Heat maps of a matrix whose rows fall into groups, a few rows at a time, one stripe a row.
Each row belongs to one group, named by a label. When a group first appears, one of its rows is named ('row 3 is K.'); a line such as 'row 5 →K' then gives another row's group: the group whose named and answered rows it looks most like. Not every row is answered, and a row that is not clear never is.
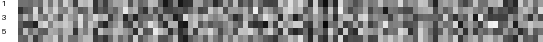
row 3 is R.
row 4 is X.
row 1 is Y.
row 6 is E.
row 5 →R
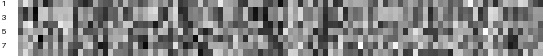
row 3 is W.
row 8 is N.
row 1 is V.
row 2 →W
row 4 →V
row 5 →N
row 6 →Y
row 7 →E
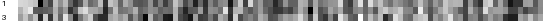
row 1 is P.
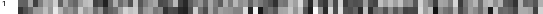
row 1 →E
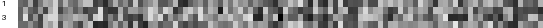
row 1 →E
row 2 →R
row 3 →R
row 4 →E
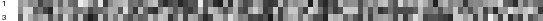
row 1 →Y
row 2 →V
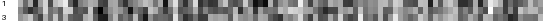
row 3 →E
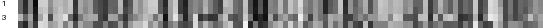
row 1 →W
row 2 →W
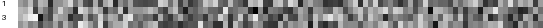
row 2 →W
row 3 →P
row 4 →Y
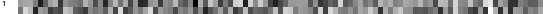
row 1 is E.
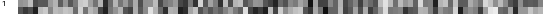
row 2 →X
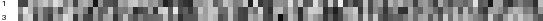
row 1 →W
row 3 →V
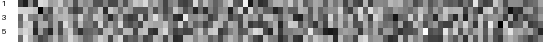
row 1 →W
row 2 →P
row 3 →R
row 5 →V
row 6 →R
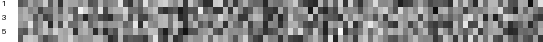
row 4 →N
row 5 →W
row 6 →R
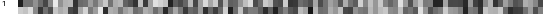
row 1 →R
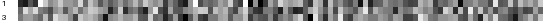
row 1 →X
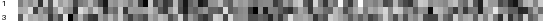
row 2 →W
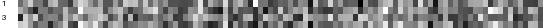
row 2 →Y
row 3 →R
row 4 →Y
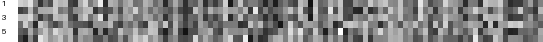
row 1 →P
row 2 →E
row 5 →W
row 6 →W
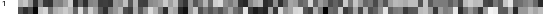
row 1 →V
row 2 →X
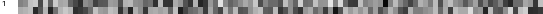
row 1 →P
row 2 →V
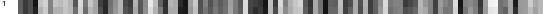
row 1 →X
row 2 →X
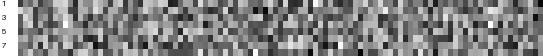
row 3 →V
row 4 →N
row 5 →R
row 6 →N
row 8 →E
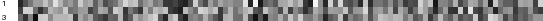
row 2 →R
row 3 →W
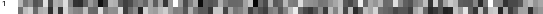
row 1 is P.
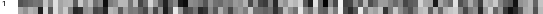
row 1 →X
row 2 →P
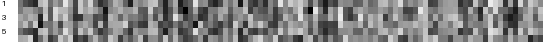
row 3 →P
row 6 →V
